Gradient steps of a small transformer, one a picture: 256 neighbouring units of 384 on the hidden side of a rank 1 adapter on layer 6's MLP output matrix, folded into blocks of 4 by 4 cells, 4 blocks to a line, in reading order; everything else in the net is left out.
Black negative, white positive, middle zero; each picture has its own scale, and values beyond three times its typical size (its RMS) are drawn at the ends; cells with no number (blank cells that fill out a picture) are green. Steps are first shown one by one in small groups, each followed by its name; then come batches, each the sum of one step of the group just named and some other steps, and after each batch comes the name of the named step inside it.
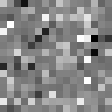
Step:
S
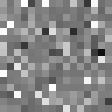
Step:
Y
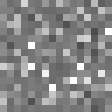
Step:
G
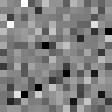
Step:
Y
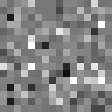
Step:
G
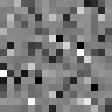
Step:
S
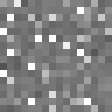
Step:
S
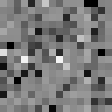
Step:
S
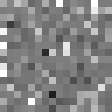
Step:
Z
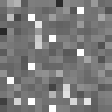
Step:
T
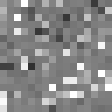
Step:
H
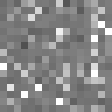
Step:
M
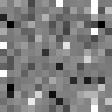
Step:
Z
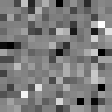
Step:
M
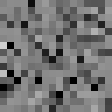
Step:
Z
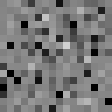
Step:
T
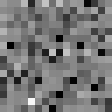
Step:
Z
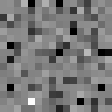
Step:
Z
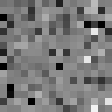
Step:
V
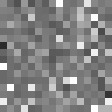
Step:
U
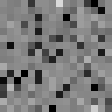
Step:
U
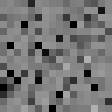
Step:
V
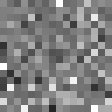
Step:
U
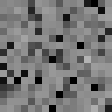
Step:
V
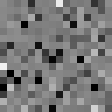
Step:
U
